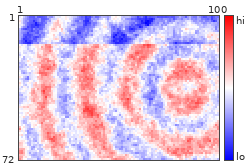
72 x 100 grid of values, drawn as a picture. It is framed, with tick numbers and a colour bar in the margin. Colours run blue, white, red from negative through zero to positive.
Histogram: bell-shaped. Lone odd cells: none. Seam: horizontal, 20% of the way down, the bottom part higher. Average level on the scale: 50%. Rings: centred on the middle right.
